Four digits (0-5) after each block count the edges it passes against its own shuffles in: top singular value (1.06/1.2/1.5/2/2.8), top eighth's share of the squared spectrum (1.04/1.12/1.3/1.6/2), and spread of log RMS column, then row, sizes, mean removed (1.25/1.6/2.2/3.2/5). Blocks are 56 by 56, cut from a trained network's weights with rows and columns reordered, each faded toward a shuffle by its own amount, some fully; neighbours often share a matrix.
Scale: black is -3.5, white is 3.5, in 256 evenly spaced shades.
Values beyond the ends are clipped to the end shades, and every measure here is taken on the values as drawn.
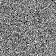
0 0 0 0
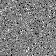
0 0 0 0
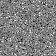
0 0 0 0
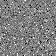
0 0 0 0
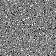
1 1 0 0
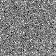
0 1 0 0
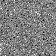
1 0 0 0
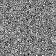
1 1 0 0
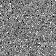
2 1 0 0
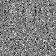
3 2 0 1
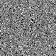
1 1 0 0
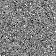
0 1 0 0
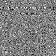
3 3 1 2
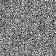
2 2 0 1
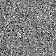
0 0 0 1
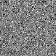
2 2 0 1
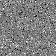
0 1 0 0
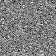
2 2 1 1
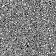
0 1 0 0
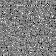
2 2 0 1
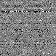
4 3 0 2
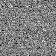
2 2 0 1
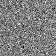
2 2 0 0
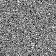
1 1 0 0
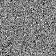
1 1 1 0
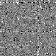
3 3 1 1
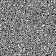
1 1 0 1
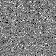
0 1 0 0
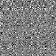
3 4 2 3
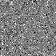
2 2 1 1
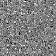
3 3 1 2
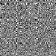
4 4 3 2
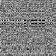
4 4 0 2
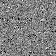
1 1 0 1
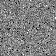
1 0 0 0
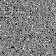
2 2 0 0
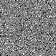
2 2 0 1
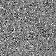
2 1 0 0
